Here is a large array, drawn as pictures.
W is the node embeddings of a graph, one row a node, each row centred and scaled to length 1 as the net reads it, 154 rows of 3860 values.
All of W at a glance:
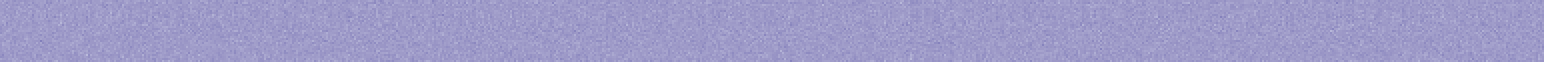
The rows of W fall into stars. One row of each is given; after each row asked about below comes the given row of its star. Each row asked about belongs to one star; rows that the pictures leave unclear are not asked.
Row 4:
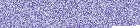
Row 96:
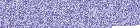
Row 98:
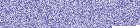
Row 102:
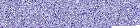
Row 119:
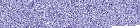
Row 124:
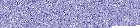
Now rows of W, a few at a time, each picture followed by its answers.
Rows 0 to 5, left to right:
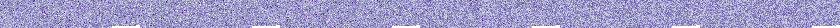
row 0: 124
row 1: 119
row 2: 102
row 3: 96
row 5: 102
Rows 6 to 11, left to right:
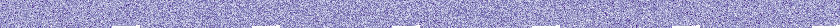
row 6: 4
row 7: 4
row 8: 102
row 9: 119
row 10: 124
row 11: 98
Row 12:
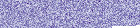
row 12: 124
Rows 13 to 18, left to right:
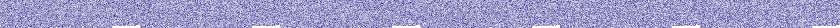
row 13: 96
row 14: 96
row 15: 124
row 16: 98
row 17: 119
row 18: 96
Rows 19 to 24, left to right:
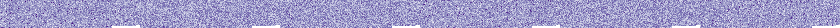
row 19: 102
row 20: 4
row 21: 98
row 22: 4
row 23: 124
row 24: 96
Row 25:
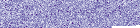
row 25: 102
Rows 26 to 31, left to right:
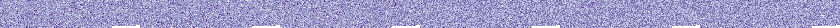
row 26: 119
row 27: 119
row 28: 124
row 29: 4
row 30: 119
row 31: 96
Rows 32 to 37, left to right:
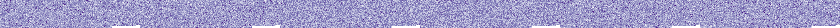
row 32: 96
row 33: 98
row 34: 4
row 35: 4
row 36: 124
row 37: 124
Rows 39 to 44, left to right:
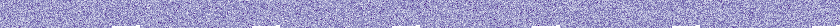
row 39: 4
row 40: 119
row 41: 119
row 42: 4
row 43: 119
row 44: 119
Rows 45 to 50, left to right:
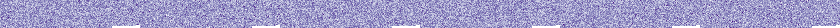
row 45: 96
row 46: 96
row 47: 4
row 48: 102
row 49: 98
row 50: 119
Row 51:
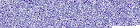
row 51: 4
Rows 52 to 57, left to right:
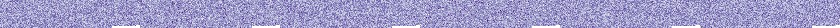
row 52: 102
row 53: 119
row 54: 96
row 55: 102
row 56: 4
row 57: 98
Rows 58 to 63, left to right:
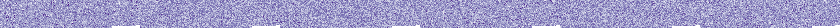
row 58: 102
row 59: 119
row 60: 119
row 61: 98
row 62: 98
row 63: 98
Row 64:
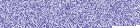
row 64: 98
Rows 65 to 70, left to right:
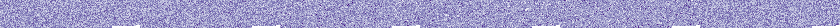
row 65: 98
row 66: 102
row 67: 102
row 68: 96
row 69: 4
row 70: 96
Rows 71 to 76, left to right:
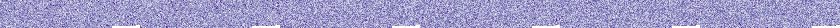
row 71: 96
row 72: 119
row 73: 98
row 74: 96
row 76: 102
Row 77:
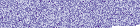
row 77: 124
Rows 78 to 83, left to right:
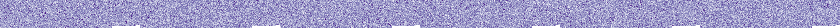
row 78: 124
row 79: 124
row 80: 98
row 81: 96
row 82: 119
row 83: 119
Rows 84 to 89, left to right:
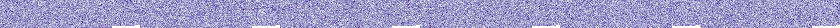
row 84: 98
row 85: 119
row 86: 4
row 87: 102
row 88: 98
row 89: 98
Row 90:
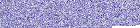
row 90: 96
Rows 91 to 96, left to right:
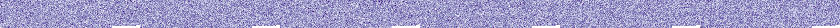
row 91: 98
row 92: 96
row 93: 124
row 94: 96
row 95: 102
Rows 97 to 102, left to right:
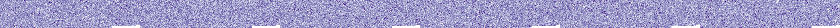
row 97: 4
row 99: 96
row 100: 124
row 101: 124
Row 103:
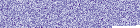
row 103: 124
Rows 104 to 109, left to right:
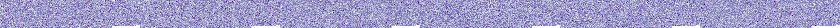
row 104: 98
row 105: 4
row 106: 4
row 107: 96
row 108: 96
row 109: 4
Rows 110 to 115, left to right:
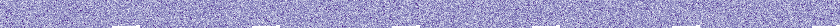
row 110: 102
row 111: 119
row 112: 96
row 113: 124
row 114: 119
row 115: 98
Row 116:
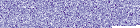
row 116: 124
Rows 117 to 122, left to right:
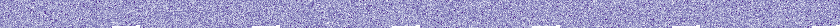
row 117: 124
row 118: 4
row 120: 119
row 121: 98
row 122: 4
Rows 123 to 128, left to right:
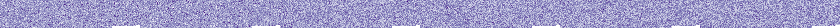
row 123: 96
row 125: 98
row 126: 98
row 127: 124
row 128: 4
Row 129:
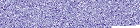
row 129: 4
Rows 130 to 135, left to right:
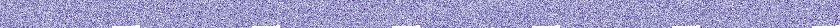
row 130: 4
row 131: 124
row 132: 96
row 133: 98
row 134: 96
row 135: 96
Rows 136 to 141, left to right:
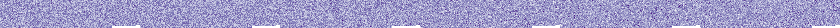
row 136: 98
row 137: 98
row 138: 102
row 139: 98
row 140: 102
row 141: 98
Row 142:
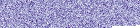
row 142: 119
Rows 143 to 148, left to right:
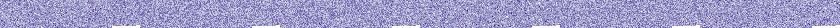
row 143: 98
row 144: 96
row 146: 102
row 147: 119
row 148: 98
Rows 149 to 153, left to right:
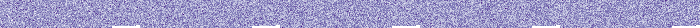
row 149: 98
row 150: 98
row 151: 102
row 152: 4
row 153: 102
